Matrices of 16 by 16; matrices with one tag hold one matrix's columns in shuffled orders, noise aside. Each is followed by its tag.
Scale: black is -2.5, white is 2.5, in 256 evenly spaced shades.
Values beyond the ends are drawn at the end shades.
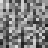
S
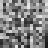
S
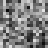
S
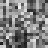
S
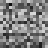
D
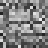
D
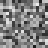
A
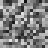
A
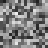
A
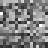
D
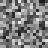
A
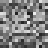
D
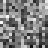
S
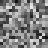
A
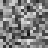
A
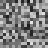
A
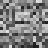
D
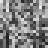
S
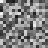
A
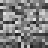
D
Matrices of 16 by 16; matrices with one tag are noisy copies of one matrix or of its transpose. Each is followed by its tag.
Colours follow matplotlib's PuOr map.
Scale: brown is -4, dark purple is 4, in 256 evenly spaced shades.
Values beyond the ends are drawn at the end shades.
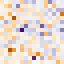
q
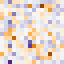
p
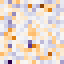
p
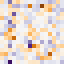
p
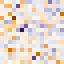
q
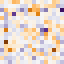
p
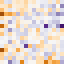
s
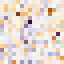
q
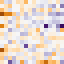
s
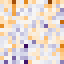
s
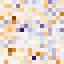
q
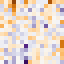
s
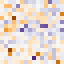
q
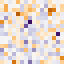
q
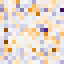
p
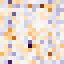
p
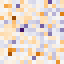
q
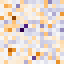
q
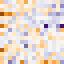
s
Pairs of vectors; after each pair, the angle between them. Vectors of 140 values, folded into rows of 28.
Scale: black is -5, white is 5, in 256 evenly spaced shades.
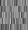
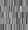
orthogonal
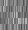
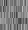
nearly opposite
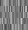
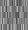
orthogonal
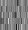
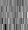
partly aligned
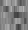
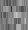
nearly opposite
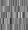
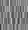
partly opposed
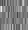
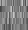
partly opposed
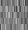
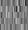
nearly parallel
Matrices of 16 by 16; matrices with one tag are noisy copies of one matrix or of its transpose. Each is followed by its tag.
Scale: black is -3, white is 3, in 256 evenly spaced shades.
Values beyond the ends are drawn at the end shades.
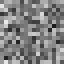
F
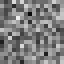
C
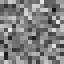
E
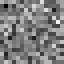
E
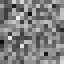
C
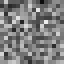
C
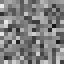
F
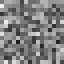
F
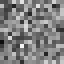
C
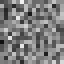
C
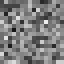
C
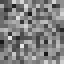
C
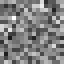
E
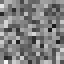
F
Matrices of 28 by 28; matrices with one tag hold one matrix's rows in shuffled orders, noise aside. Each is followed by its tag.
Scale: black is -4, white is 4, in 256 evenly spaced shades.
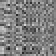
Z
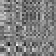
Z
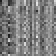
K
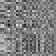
Z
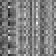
K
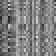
K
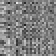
Z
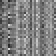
K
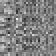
Z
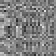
Z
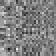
Z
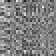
Z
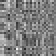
Z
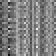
K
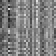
K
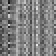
K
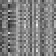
K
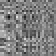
Z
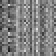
K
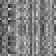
K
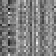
K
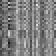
K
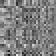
Z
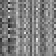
K
